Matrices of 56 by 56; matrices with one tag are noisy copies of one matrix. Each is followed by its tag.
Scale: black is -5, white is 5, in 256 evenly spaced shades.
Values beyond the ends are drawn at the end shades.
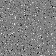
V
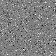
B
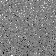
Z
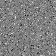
V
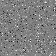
B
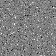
V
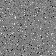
V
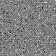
B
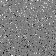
Z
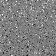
Z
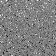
Z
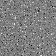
V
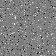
V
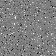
V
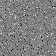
V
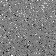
Z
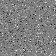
B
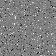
V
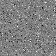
B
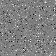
B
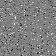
V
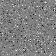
B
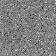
B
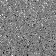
Z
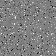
V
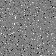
V
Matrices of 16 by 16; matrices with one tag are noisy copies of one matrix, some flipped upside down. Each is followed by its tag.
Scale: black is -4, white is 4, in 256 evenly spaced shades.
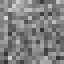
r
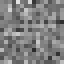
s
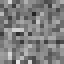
s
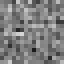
s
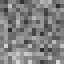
r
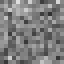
r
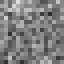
r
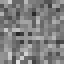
s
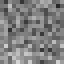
r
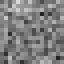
r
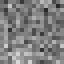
r
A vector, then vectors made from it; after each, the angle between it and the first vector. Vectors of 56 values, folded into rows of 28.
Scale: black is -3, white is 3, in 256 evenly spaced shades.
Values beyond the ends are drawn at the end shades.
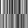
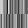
partly aligned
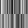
nearly parallel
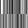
nearly parallel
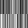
orthogonal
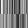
nearly parallel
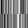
nearly opposite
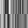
orthogonal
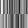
nearly parallel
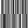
partly opposed
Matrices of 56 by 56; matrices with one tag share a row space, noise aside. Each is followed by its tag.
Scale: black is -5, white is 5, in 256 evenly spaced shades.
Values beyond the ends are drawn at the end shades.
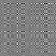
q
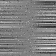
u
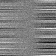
u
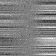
u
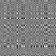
q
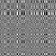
q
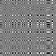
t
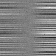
u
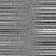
u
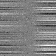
u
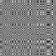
t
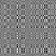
q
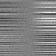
u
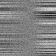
u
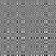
q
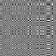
t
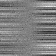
u
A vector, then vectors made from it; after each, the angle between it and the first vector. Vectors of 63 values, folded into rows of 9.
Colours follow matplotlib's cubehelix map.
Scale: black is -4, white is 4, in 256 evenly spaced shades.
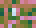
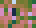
nearly opposite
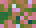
partly aligned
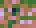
nearly opposite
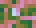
nearly parallel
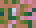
nearly parallel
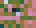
partly opposed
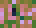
nearly opposite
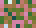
orthogonal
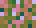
partly aligned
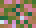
orthogonal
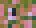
nearly opposite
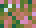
orthogonal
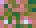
orthogonal
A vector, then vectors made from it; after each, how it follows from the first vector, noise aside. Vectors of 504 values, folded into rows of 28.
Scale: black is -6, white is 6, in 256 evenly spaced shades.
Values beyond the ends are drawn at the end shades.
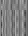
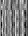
scaled up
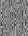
sign-scrambled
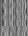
reversed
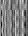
scaled up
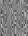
sign-scrambled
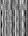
scaled up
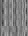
reversed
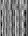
scaled up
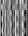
scaled up
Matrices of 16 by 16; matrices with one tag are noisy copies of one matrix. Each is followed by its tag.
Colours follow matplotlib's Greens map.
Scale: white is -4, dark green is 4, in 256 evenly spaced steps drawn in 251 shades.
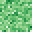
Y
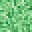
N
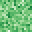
N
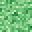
Y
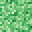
Y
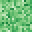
N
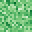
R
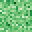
R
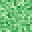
N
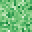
N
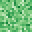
N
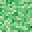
Y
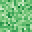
N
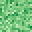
Y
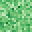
N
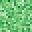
N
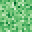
N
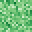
R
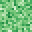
N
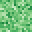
N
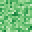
Y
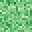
R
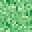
R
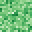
Y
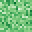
R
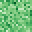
R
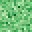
N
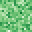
N
